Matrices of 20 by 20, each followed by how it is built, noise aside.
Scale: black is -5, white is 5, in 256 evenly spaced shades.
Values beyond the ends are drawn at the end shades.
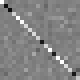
diagonal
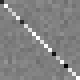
diagonal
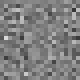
low rank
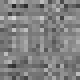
low rank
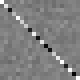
diagonal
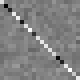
diagonal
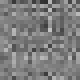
low rank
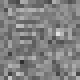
low rank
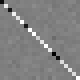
diagonal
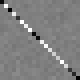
diagonal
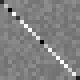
diagonal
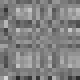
low rank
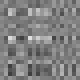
low rank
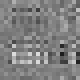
low rank
